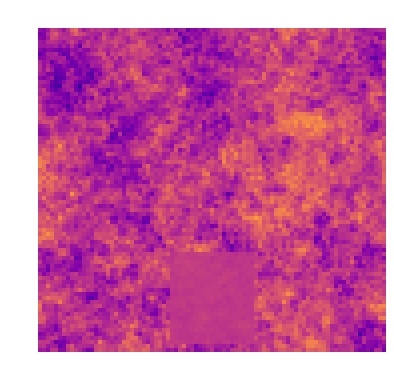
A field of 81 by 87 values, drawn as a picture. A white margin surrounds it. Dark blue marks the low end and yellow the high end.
An odd patch, calmer than its surroundings, sits in the bottom middle. The bottom middle is the smoothest part. No single row or column stands out from its neighbours. The values follow a bell shape.
